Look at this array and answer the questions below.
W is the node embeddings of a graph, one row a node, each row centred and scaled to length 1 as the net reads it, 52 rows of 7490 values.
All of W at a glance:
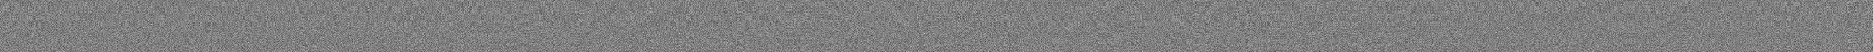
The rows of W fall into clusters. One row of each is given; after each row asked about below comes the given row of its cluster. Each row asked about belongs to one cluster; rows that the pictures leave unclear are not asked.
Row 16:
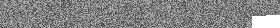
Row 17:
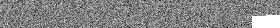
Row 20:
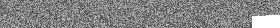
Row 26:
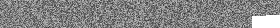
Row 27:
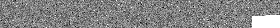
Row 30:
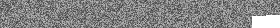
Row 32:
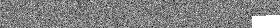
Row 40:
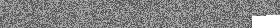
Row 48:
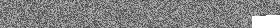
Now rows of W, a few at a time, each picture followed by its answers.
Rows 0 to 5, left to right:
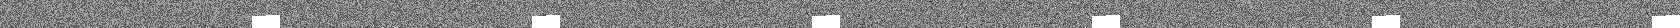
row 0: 17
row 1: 48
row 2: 32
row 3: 32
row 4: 27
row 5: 32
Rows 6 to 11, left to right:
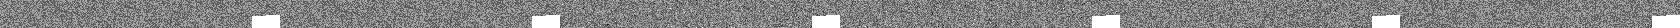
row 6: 26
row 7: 26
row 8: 40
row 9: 26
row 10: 20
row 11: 40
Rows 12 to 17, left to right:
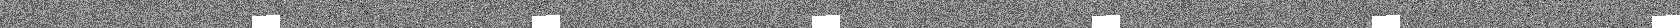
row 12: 40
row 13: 20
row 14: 17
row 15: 30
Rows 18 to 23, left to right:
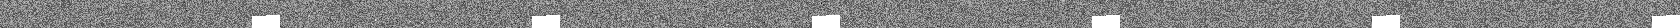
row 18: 16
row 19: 16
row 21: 27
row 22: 30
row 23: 30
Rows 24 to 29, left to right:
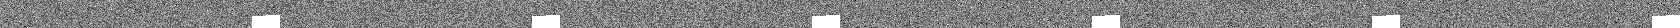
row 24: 26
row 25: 30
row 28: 40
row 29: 20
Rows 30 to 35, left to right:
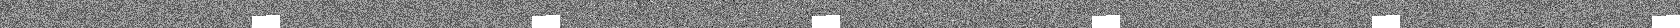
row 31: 26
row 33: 17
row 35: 40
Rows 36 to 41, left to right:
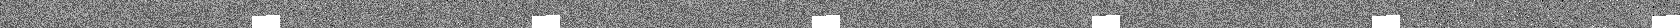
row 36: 17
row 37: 16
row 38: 27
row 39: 48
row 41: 48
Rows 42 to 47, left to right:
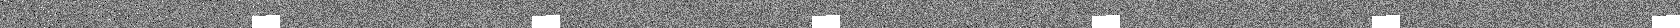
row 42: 48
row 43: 26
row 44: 17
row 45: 17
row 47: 40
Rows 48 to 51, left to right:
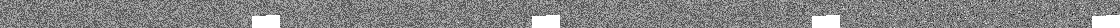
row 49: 16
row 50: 27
